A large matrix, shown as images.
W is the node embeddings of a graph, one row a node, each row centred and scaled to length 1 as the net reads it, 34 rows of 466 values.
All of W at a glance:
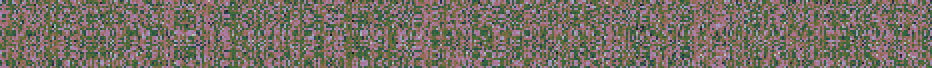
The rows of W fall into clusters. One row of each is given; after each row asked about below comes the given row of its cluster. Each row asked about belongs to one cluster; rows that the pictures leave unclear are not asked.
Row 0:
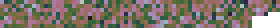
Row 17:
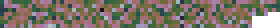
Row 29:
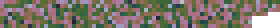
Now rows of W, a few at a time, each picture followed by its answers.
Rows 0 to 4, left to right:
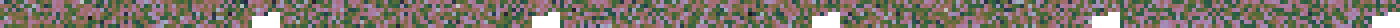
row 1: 0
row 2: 17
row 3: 29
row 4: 17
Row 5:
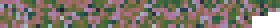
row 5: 29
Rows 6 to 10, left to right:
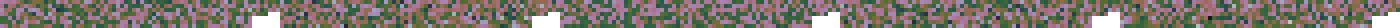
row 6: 29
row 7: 0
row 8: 0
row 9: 29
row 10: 0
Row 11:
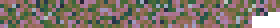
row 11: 29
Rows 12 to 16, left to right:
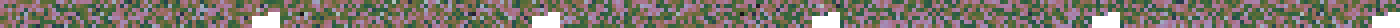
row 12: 29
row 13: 17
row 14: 0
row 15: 17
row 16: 17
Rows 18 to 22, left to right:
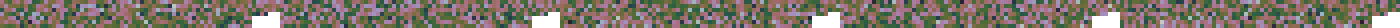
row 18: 0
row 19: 0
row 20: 17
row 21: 0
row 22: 17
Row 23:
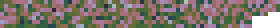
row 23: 0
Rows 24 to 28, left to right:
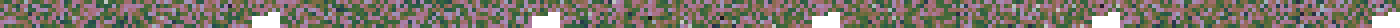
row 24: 0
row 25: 29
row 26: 0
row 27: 0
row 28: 0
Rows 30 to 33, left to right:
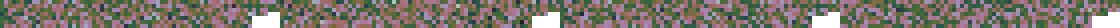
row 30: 17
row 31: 17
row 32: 17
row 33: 29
